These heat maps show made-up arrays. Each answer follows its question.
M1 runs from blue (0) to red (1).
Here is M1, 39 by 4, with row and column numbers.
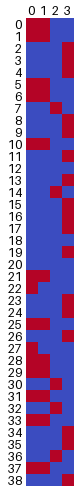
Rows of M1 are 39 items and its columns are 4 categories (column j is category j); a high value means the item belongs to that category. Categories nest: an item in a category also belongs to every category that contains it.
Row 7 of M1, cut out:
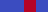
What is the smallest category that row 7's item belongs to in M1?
2
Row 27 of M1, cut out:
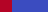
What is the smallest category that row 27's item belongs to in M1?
0
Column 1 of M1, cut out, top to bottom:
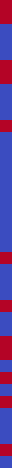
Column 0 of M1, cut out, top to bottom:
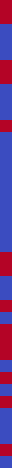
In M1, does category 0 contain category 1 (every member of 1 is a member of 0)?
yes
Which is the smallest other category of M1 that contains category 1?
0
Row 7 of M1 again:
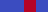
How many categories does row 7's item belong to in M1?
1
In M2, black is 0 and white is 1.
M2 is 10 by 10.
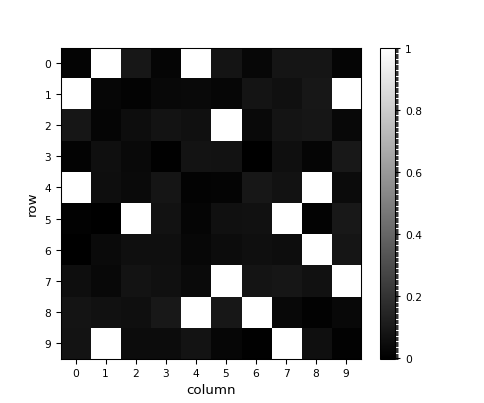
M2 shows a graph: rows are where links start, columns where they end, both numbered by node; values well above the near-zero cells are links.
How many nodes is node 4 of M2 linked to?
2
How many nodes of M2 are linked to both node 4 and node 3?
0
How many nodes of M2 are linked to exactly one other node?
2
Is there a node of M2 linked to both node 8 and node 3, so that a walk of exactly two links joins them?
no
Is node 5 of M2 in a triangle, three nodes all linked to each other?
no
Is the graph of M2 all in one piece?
no
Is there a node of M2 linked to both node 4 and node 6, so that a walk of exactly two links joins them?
yes
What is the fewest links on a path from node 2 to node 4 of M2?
6
